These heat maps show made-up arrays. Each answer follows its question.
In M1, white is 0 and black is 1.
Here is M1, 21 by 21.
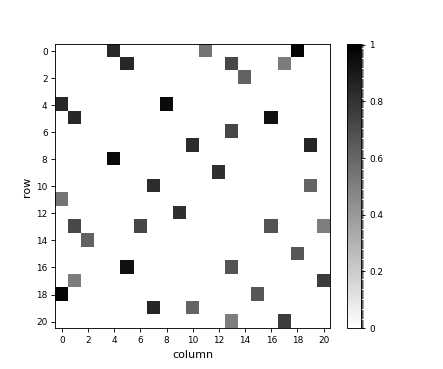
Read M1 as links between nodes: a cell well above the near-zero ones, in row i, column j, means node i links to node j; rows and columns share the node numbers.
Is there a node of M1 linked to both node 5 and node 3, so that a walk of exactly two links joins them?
no
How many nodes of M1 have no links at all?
1
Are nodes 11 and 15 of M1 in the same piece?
yes
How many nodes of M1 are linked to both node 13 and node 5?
2
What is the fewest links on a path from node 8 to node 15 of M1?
4
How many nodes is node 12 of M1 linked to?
1
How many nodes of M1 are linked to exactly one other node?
8
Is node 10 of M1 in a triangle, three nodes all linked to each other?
yes
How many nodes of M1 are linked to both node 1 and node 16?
2
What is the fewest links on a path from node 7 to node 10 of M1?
1
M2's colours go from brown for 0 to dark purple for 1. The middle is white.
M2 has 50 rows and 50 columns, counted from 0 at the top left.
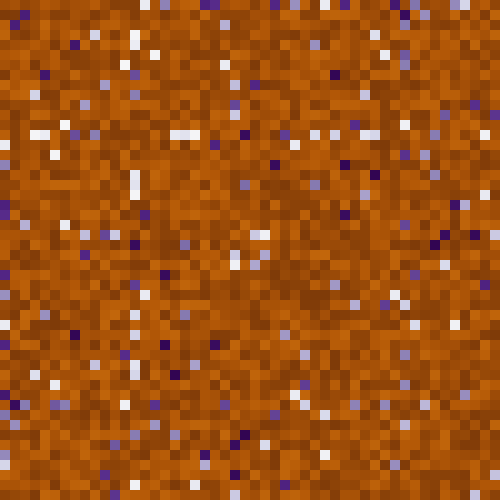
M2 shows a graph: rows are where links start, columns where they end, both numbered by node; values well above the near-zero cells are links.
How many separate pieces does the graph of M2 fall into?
4
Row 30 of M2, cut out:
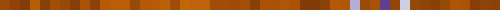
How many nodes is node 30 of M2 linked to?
3
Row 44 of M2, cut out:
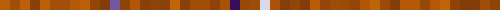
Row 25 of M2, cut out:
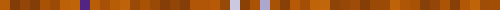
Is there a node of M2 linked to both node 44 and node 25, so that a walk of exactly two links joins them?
yes
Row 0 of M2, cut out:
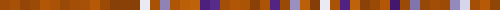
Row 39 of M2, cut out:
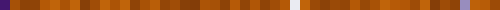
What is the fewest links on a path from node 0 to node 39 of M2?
1
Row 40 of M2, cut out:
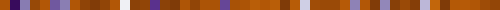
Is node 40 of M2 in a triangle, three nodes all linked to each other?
yes
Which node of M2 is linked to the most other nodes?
node 13
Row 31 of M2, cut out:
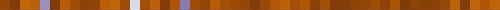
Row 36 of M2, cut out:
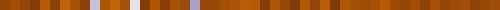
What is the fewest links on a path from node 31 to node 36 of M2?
2
